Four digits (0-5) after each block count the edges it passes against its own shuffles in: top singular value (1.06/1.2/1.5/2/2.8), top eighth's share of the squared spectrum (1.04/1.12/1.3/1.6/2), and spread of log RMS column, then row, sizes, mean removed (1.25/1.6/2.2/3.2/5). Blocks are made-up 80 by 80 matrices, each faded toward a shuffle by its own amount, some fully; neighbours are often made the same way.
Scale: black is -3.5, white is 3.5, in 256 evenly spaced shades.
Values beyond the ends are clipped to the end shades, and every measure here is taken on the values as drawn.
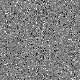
1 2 2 0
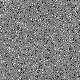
0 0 0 0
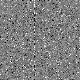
2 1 2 0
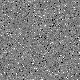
0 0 0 0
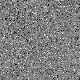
0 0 0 0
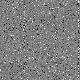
2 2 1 0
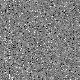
1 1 1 0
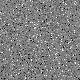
0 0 0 0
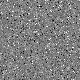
0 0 0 0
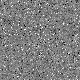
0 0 0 1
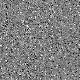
0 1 2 0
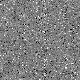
1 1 2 0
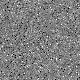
0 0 0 0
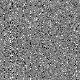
2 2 3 0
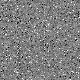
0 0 1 0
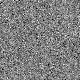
1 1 0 0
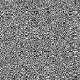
4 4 2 2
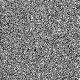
3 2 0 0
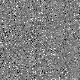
1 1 2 0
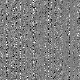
2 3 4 0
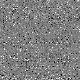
3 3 1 2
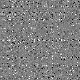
3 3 2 2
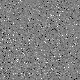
2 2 0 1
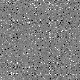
3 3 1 2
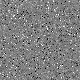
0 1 0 0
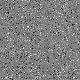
2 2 0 0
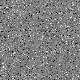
2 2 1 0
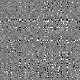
4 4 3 3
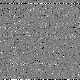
3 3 0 2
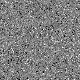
0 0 1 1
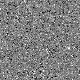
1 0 1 1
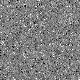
1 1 1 1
